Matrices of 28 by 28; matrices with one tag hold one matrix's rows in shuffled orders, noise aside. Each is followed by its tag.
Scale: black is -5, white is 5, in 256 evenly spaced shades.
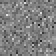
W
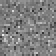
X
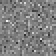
W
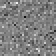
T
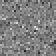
T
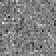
X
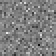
W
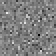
W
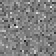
T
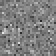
X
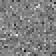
T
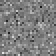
X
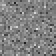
T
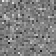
X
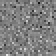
W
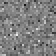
T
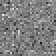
X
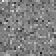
X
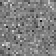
X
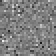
X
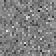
W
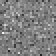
X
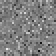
W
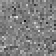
T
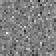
W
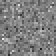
X
